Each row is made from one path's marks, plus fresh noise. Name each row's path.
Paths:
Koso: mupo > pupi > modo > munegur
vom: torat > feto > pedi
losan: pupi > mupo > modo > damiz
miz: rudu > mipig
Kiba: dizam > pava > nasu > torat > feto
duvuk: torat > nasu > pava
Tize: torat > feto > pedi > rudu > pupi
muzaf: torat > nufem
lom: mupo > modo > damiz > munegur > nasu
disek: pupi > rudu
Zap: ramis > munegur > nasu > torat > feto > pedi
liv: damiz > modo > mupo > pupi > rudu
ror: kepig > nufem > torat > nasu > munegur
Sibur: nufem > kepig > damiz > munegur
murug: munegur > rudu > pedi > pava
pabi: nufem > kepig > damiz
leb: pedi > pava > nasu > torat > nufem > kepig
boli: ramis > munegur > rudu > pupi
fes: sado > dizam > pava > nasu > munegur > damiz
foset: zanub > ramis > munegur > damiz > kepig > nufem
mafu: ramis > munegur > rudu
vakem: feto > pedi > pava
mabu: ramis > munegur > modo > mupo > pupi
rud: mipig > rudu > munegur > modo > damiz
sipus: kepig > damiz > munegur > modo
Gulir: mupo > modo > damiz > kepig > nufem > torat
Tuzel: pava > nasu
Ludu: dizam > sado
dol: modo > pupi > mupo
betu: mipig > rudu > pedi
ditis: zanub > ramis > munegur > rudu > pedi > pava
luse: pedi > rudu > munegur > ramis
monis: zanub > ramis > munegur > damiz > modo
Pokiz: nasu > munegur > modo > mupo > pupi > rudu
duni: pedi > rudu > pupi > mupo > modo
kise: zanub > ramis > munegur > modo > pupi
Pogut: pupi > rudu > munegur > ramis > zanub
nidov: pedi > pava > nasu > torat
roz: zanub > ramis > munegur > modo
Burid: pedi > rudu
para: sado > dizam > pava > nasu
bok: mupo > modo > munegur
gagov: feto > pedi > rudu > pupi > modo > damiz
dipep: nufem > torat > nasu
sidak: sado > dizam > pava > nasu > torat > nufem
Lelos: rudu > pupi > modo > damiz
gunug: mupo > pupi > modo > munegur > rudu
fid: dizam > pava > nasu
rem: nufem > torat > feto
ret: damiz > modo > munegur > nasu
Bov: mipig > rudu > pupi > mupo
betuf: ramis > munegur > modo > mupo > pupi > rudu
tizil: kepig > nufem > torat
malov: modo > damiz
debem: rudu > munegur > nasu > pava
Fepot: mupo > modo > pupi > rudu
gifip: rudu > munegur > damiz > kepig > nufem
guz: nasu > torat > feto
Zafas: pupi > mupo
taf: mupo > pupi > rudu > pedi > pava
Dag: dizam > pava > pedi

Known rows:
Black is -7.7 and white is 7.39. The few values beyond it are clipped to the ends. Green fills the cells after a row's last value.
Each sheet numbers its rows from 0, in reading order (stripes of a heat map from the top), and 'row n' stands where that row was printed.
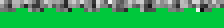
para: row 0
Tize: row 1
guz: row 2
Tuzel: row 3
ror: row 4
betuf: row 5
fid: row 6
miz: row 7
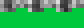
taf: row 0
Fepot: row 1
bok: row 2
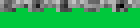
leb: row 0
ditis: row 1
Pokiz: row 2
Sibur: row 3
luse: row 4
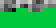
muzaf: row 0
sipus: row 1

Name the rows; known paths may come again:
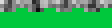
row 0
Lelos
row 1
Zafas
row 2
gagov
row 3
Tize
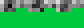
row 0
roz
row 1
vom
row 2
rud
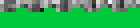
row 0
Gulir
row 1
dipep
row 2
liv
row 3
Tuzel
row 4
debem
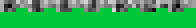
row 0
luse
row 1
dol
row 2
Pokiz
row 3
ret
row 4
betu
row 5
muzaf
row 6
boli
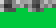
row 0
duni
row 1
taf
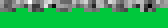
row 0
leb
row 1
Ludu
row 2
Sibur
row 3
fid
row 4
sidak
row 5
mafu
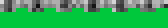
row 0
losan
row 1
Pogut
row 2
murug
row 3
mabu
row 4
Fepot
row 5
para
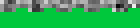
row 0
sipus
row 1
Bov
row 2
pabi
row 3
gifip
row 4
Burid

